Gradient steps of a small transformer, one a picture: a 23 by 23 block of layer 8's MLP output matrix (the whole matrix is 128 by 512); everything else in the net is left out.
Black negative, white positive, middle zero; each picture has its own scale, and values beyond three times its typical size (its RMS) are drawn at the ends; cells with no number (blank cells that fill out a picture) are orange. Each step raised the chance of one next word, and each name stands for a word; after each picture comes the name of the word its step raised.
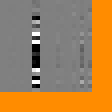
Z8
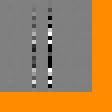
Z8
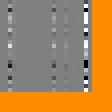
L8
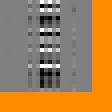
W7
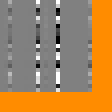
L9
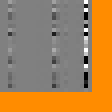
W7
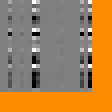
W7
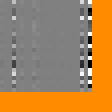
L9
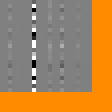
L8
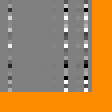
L8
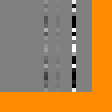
W7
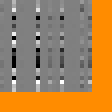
Z8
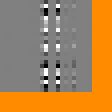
L8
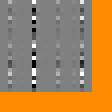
L9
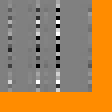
Z8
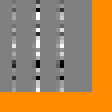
L8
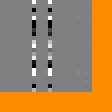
L9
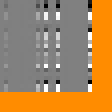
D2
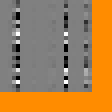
Z8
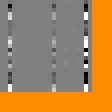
D2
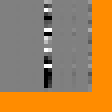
W7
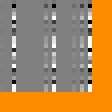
D2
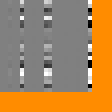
L9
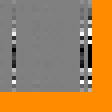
Z8
